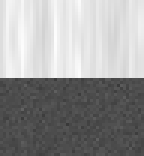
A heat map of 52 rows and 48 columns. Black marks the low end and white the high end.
It is made of 2 by 1 panels. Panel 1,1: very high, streaked downward, faint in contrast. Panel 2,1: low, fine-grained, faint in contrast.
